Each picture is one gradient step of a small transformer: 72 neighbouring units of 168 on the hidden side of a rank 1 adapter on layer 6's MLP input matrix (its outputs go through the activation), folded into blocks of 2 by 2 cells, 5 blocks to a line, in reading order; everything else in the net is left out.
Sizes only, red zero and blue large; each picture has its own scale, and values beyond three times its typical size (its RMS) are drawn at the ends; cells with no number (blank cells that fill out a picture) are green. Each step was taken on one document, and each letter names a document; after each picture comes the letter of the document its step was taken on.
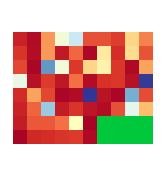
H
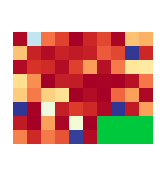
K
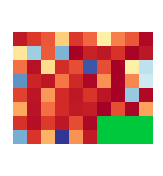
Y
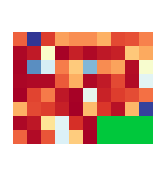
H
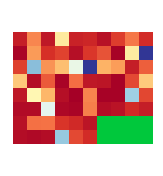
H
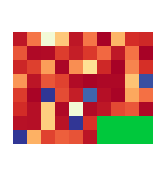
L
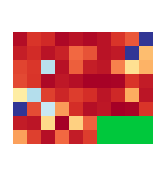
K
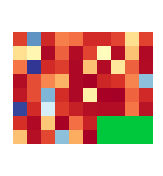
Y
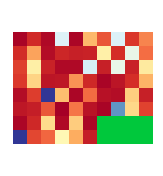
L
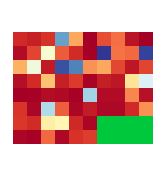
H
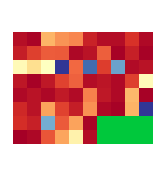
H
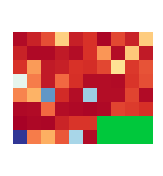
L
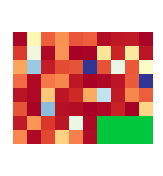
Y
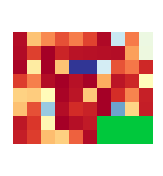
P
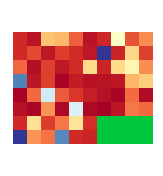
L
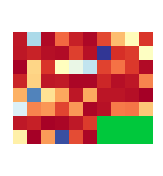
P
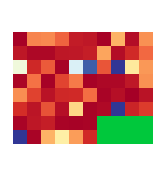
L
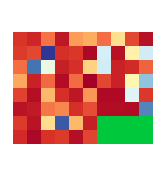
H
